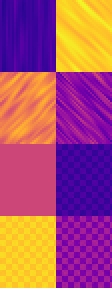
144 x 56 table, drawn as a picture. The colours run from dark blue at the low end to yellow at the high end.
It is made of 4 by 2 panels. Panel 1,1: very low, streaked downward, faint in contrast. Panel 1,2: very high, slanting down to the right, faint in contrast. Panel 2,1: high, slanting up to the right. Panel 2,2: low, slanting down to the right. Panel 3,1: middling, flat. Panel 3,2: very low, checkered, faint in contrast. Panel 4,1: very high, checkered, faint in contrast. Panel 4,2: low, checkered.
